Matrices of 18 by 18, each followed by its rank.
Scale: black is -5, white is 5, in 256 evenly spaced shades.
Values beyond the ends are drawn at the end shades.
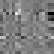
three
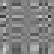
two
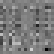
three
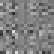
three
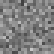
full rank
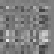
two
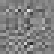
three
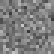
full rank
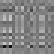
two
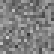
full rank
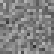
full rank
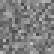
full rank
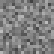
full rank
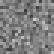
full rank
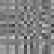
two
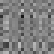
two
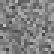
full rank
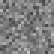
full rank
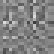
three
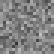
full rank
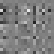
two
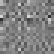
three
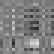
two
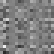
two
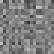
three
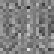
three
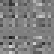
two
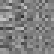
three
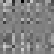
two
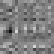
three
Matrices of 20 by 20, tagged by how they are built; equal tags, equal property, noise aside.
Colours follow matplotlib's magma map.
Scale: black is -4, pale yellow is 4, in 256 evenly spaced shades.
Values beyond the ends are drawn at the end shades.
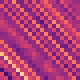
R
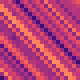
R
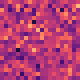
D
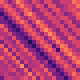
R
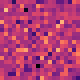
D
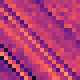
R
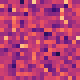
D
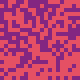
D
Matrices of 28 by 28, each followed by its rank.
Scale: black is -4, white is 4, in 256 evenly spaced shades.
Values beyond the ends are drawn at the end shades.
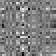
three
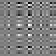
one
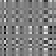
one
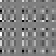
one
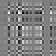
one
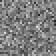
full rank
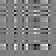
one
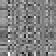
three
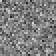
full rank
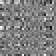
three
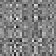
three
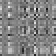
three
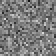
full rank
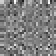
three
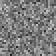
full rank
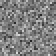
full rank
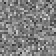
full rank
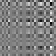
one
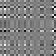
one
